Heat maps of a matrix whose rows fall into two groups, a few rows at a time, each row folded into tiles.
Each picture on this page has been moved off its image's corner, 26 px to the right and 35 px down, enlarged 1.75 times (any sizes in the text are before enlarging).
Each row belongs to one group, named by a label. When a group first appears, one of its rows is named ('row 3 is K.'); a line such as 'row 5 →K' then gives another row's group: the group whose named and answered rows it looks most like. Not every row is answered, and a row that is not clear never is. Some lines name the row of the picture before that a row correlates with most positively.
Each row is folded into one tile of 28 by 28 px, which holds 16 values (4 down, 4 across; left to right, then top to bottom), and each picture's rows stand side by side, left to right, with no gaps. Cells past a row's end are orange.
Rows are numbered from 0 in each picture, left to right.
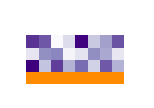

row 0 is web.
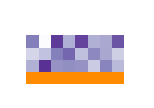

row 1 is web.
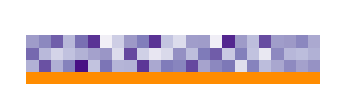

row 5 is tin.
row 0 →tin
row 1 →web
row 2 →tin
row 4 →web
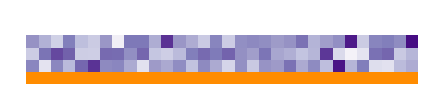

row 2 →web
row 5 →tin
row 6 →tin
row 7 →web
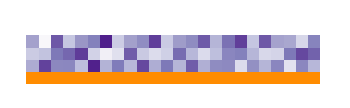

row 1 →tin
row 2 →tin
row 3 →tin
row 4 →web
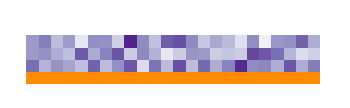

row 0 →web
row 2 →web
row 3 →web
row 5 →tin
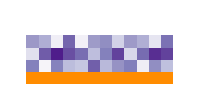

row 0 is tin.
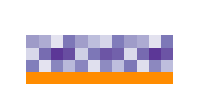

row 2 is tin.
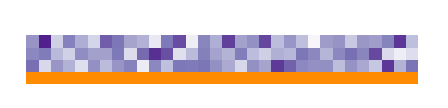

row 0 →web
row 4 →web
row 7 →tin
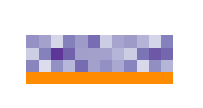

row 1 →web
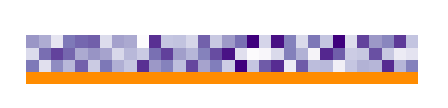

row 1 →web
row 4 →tin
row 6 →web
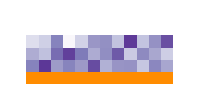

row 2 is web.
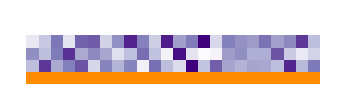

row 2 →web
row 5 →tin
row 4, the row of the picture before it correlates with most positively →2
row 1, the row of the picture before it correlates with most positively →2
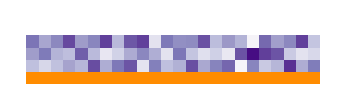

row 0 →web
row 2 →web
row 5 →tin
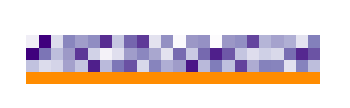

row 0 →web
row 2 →web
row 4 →tin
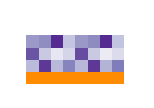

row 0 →tin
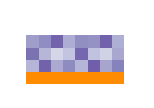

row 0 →tin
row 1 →tin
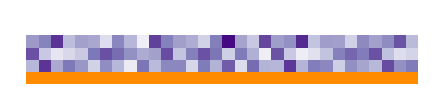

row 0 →tin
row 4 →web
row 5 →tin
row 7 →tin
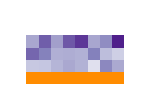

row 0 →web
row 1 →web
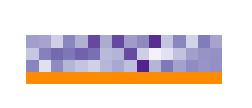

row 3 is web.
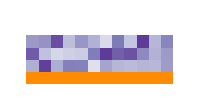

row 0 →tin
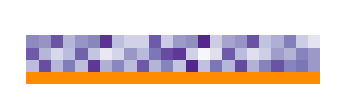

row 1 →tin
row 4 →tin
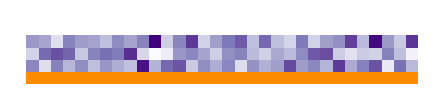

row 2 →tin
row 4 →web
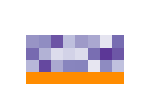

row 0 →tin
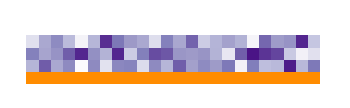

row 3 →web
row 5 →tin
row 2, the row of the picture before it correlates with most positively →1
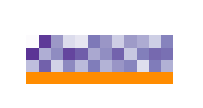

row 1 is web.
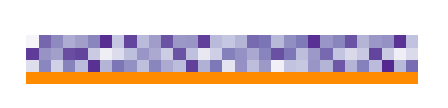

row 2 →web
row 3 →tin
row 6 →tin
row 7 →tin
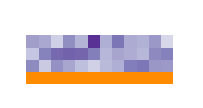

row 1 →web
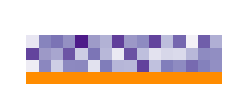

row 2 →tin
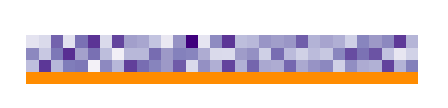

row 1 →web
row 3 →web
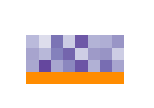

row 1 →web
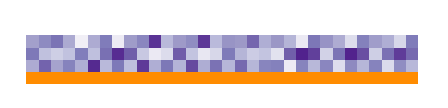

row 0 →tin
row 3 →tin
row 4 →tin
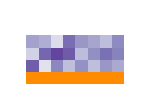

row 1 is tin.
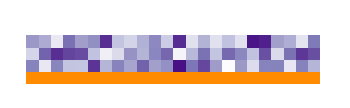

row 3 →web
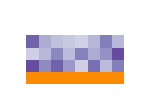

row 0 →web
